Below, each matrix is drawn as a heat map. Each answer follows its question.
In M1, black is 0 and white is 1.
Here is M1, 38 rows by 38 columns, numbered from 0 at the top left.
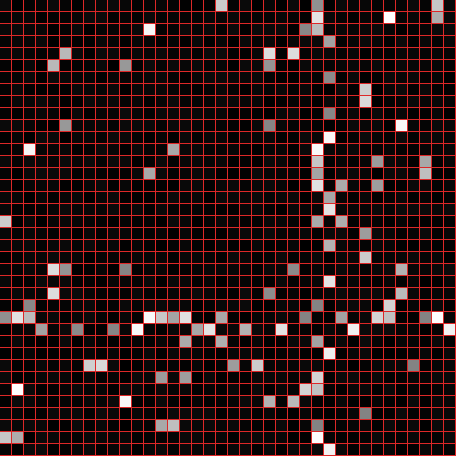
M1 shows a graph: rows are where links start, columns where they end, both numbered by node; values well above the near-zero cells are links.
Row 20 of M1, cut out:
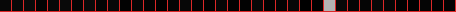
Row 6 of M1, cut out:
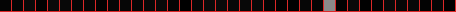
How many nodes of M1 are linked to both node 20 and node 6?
1
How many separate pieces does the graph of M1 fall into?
4
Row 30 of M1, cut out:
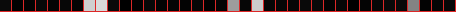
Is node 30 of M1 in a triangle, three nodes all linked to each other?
no
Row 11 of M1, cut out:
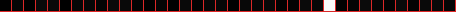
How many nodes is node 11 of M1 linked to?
1
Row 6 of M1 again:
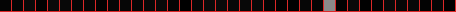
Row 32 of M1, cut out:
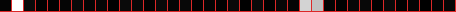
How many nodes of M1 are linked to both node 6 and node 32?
0
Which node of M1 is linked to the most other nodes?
node 26
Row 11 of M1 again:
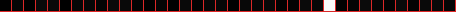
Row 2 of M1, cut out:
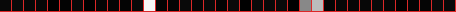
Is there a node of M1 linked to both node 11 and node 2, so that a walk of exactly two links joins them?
no
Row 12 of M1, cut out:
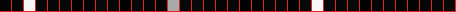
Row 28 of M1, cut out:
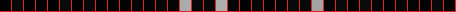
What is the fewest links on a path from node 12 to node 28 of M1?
2
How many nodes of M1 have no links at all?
0
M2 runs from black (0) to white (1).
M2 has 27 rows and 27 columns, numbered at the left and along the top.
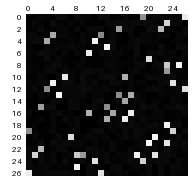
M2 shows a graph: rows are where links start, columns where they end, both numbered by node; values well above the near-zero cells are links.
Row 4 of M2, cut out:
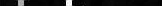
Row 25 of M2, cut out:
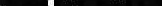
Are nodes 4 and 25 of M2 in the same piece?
no
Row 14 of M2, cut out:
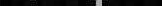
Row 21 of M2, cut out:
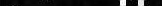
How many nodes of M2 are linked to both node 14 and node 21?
0
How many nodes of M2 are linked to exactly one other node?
9
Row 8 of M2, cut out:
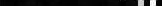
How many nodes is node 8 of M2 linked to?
2
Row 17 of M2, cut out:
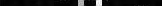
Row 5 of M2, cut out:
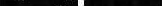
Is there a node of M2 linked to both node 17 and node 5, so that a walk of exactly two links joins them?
yes
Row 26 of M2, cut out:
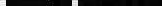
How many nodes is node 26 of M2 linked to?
2
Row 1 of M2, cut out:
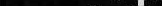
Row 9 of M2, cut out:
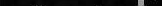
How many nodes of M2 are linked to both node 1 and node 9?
1
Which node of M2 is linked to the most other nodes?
node 23
